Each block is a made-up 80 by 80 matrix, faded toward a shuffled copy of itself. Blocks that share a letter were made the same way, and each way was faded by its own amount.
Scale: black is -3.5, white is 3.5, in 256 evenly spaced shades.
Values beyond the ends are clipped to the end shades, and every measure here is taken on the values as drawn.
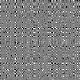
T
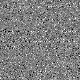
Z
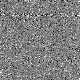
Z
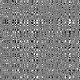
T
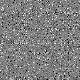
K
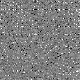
K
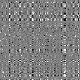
T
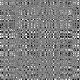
T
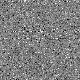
Z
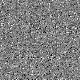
Z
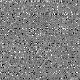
K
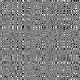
T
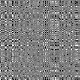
T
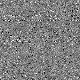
Z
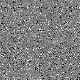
K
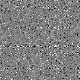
K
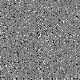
K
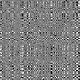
T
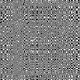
T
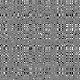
T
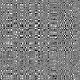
T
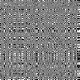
T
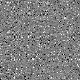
K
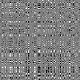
T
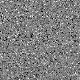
Z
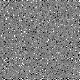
K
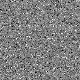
Z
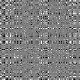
T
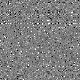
K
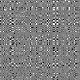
T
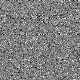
Z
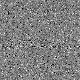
Z
